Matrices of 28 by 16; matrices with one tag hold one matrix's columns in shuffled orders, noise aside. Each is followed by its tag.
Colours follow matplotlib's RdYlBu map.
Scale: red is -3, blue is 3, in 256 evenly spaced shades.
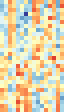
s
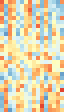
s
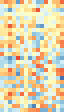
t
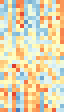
s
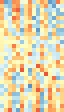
s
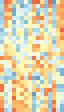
s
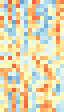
s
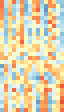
s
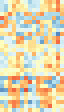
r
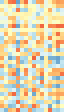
t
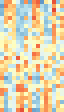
s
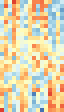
s
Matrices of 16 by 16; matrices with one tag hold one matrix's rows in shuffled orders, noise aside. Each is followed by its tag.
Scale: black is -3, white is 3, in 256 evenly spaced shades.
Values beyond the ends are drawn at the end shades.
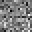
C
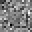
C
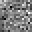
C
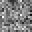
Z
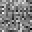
Z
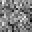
Z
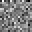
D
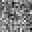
Z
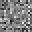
C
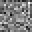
C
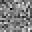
C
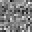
C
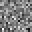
D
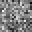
Z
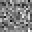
C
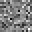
C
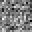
Z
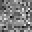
C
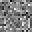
C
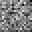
Z
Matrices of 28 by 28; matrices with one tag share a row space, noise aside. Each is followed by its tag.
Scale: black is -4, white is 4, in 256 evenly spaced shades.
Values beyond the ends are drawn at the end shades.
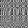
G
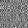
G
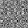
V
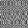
G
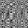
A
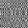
G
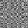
V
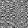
A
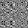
A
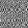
G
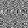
V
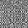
G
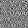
G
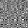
V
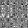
A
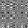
A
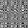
V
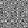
V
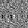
A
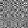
V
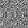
V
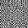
G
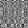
V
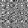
A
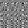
V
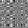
A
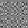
V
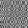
G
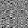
A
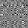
V
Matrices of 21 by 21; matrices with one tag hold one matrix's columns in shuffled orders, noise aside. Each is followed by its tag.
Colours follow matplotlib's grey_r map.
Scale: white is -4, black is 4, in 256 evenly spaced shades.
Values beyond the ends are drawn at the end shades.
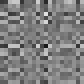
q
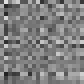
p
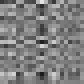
p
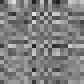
q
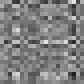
p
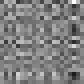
p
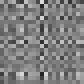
p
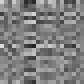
q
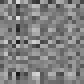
p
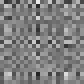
p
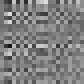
q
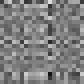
p
